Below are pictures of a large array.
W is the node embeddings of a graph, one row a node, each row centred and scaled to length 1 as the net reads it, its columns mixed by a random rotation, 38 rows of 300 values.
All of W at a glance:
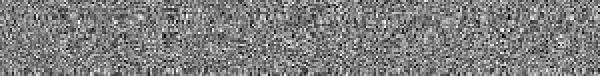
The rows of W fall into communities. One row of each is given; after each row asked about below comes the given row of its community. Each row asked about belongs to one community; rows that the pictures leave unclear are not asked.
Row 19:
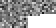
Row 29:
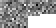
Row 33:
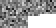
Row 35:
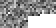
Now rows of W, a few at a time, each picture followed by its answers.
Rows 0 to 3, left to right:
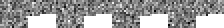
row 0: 19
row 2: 33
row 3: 35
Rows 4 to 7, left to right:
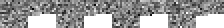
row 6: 35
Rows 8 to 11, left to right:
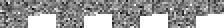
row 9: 29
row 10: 33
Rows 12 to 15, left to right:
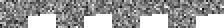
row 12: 35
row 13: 33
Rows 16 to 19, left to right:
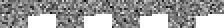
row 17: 33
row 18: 33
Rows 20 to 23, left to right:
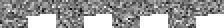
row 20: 19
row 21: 33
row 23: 19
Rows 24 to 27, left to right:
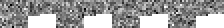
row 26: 19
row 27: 35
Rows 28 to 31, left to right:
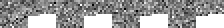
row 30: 33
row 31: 35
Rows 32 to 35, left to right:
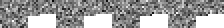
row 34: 35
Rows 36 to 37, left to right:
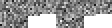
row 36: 35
